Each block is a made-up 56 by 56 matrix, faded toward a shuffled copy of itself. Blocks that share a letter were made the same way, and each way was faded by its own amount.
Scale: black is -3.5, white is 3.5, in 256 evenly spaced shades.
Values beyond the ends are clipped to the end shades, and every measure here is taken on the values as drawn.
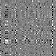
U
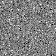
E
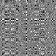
U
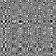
U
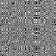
U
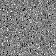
E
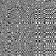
U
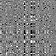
U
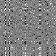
U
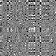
U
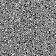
E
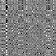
U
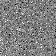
E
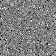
E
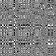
U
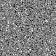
E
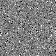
E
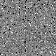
E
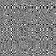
U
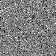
E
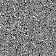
E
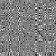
U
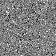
E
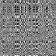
U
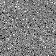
E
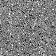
E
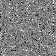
E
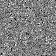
E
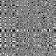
U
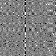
U
